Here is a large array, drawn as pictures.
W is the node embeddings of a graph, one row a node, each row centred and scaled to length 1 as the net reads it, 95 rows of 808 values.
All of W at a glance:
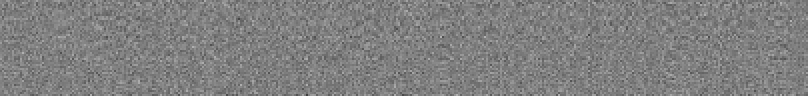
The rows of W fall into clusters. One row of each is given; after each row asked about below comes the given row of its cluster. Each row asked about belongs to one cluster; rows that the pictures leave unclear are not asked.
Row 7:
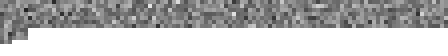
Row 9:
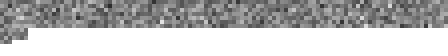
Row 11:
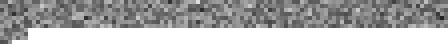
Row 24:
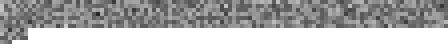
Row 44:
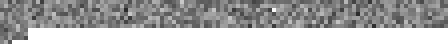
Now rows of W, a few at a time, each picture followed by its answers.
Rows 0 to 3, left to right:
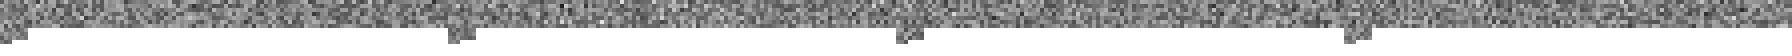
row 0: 11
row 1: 44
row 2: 24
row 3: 24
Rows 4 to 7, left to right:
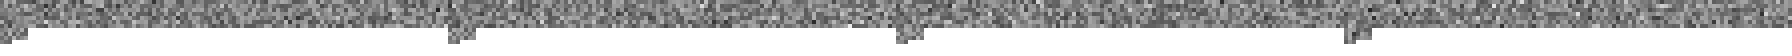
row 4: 9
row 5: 9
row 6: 9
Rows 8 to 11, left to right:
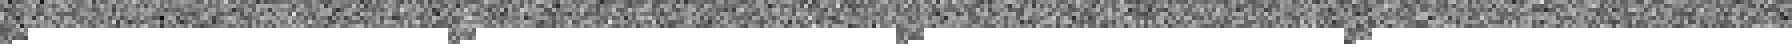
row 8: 44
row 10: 44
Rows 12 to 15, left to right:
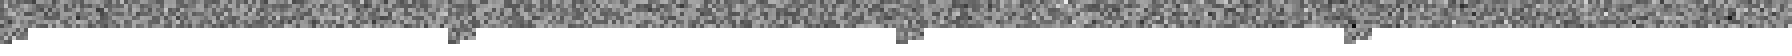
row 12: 9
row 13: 11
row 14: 11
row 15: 9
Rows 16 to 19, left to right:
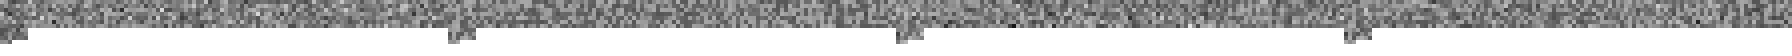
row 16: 44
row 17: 7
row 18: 7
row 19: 7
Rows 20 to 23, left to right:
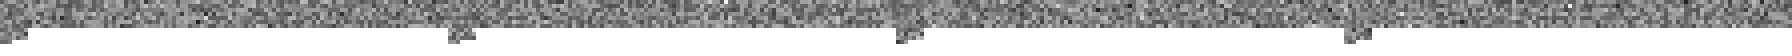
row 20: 11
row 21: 24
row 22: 11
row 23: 24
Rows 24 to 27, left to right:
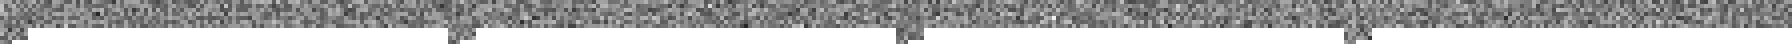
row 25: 11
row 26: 44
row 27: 7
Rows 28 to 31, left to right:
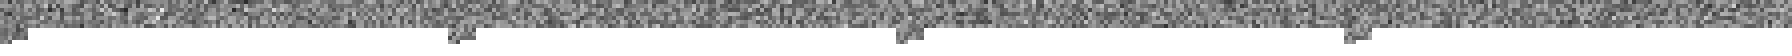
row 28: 44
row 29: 9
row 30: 7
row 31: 9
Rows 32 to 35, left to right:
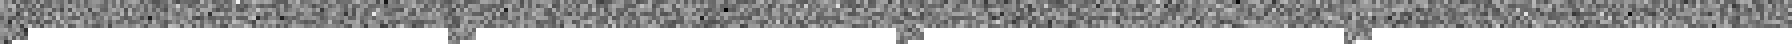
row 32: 24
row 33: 9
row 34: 24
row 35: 7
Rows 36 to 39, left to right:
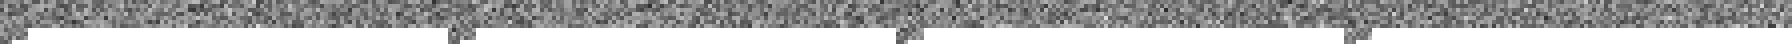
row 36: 11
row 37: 11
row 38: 11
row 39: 9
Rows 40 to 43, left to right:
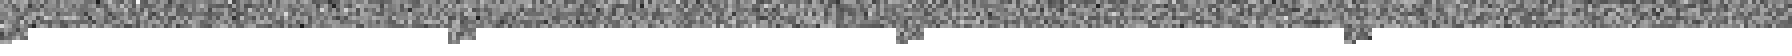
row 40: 7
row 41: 7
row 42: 24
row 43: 44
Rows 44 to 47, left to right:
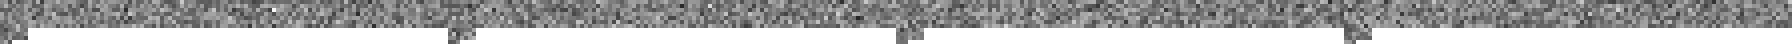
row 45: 11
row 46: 11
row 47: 44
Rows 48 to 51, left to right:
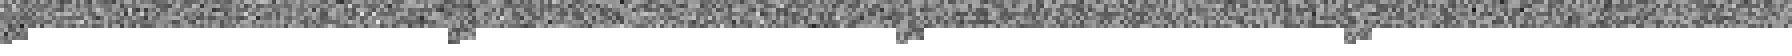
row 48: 24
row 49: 11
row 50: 7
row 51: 9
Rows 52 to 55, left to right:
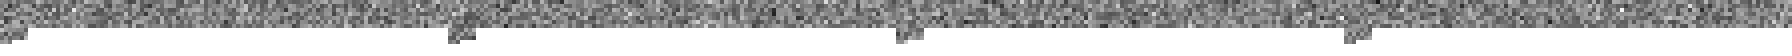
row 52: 9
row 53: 24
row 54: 7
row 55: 9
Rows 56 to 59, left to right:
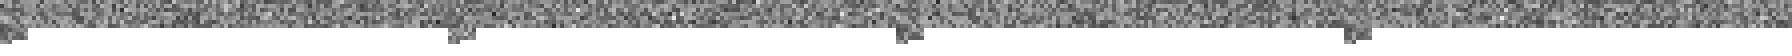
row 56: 44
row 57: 9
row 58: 44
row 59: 44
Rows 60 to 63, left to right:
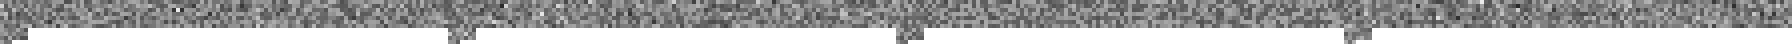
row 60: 24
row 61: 9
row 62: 24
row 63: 7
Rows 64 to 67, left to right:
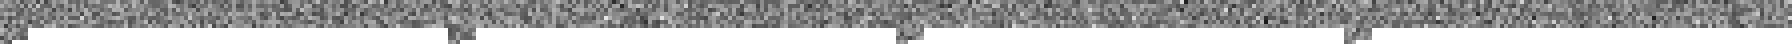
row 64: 24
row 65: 44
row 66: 9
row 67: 7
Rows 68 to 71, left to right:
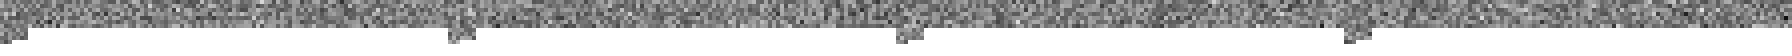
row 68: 24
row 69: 7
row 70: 9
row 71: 11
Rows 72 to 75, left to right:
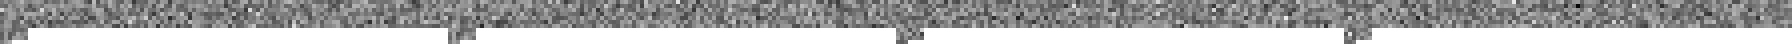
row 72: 7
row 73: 7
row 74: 24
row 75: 11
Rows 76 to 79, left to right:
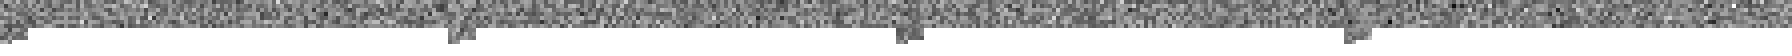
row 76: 24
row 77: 7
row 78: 44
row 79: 9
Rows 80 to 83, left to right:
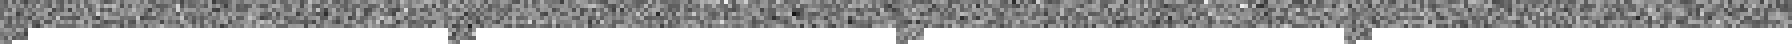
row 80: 24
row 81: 24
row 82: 9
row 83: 24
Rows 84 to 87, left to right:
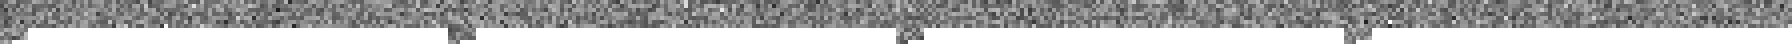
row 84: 9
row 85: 44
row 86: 24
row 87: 9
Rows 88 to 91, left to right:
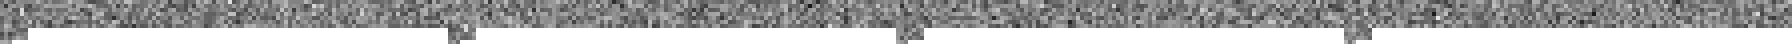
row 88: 7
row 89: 44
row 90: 24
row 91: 7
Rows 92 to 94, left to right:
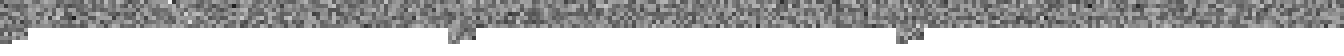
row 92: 11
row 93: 7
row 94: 24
